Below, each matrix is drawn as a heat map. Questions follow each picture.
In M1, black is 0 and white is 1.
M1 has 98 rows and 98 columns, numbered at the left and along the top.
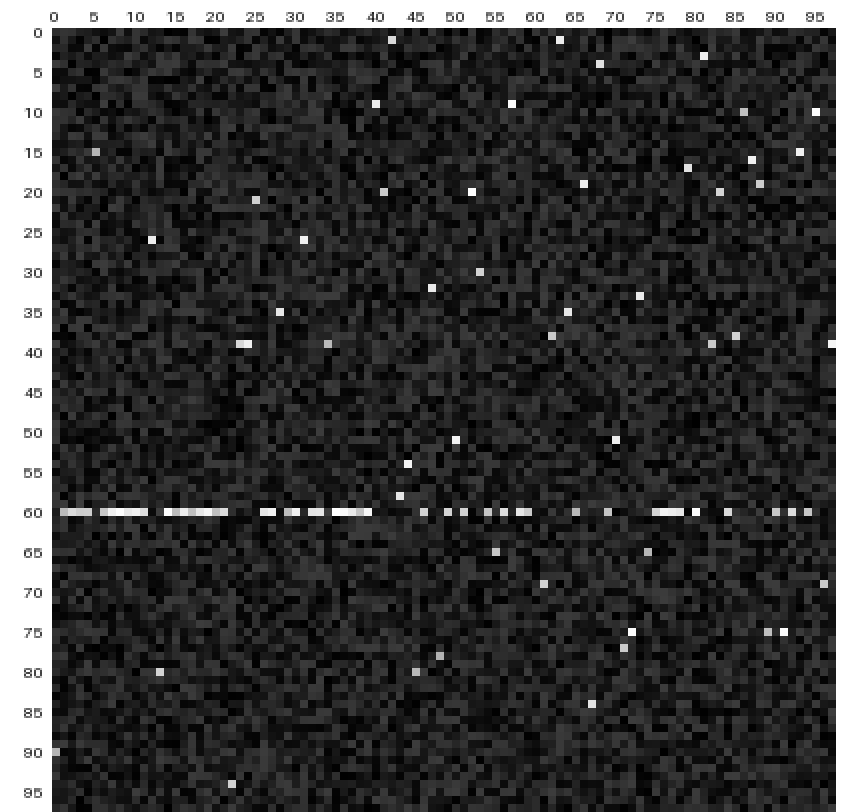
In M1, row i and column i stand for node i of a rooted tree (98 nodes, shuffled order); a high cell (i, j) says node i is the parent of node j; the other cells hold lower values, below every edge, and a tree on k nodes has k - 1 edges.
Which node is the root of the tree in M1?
60
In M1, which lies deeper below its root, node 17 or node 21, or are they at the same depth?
the same depth
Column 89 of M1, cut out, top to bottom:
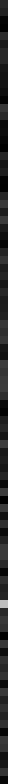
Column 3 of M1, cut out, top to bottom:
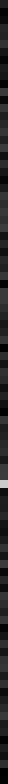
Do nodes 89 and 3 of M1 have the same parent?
no
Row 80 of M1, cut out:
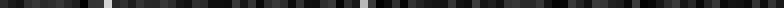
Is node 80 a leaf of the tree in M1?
no
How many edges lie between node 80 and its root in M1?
1
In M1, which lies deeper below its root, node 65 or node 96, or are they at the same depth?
node 96
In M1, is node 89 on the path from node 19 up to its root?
no
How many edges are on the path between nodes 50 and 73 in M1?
4
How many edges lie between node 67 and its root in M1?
2
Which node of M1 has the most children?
60
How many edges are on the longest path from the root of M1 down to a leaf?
2
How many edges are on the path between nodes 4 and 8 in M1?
2
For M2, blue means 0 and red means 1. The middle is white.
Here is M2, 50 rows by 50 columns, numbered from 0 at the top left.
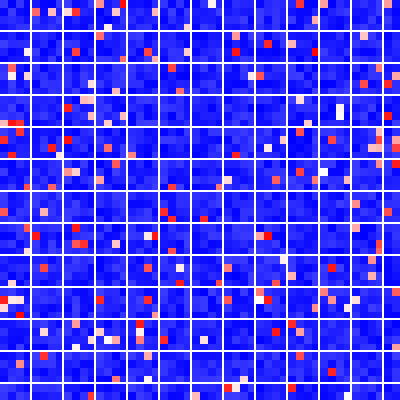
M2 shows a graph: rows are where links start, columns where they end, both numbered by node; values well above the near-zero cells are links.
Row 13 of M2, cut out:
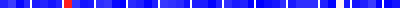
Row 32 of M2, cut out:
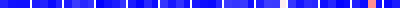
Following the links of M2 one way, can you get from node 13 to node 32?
yes
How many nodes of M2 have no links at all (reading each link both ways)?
0
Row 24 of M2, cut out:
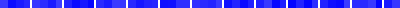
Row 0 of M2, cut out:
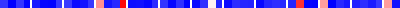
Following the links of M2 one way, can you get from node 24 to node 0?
no
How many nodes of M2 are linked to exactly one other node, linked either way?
1
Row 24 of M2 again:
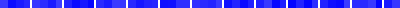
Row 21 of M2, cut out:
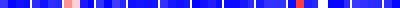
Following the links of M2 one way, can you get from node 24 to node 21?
no
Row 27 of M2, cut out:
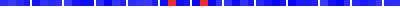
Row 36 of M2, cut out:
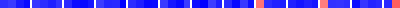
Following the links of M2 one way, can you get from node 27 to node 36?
yes
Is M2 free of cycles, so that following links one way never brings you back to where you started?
no
